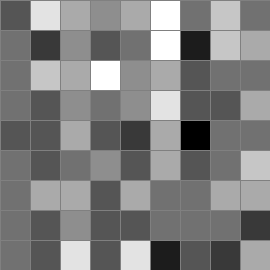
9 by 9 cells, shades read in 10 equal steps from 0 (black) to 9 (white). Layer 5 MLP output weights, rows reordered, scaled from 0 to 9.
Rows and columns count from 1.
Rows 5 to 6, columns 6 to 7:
6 0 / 6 3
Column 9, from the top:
4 6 4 6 4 7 6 2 6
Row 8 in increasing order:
2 3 3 3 4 4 4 4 5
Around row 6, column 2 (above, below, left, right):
3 6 4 4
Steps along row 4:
down up down up up down same up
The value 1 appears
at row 2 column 7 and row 9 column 6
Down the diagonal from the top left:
3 2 6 4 2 6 4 4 6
